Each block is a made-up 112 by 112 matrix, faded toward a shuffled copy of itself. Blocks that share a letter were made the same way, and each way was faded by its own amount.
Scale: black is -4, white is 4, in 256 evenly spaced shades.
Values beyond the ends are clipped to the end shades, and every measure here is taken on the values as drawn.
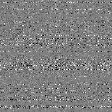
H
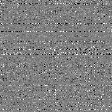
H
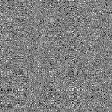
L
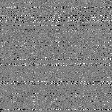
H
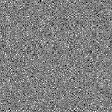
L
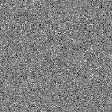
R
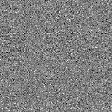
R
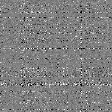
H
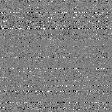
H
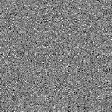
R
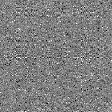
L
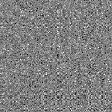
L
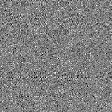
L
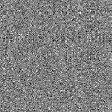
R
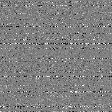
H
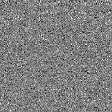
R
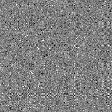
L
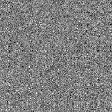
R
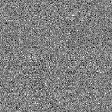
R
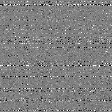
H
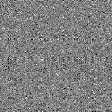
R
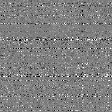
H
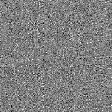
R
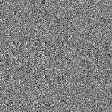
R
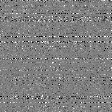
H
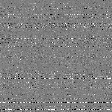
H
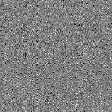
L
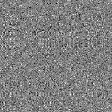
L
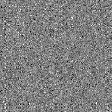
R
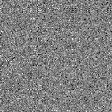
R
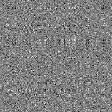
L
